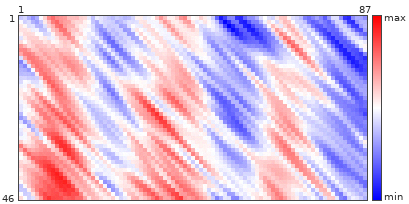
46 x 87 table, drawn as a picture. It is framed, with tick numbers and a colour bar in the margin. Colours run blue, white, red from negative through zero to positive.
Ninth with the lowest average: top right. Histogram: bell-shaped. Slope: up to the bottom left. Ninth with the highest average: bottom left. Lone odd cells: none. Stripes: upright, repeating 3 times.
